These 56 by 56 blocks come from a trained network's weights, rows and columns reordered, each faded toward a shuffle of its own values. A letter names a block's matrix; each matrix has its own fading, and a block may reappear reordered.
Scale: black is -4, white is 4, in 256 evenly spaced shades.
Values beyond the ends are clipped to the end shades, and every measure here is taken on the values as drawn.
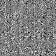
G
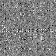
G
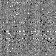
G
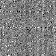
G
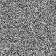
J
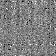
G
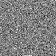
J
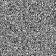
J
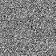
J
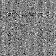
G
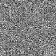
J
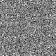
J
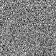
J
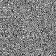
J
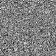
J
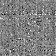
G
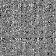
G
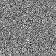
J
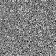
J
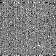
G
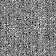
G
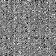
G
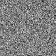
J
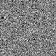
J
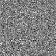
J
